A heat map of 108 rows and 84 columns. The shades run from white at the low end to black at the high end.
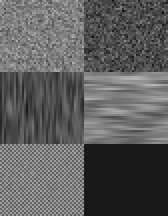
It is made of 3 by 2 panels. Panel 1,1: middling, fine-grained. Panel 1,2: high, fine-grained. Panel 2,1: high, streaked downward. Panel 2,2: middling, streaked across. Panel 3,1: middling, checkered, strong in contrast. Panel 3,2: very high, flat.
